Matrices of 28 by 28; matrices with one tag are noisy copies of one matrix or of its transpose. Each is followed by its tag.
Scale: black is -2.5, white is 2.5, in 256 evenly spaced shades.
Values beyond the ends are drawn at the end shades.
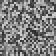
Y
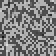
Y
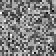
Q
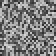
Y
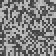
Y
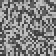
Y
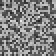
Q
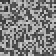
Q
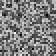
Q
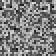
Q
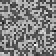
Q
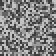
Q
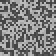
Q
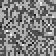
Y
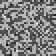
Y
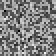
Q
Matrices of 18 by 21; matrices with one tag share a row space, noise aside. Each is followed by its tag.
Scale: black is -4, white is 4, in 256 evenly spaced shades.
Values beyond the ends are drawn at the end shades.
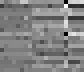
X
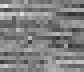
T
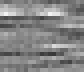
T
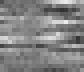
T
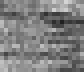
T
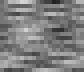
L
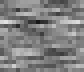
L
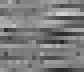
T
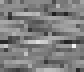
L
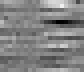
T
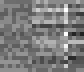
X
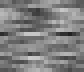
L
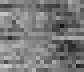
T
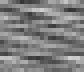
L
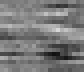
T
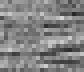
T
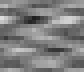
L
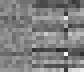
X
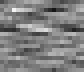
L
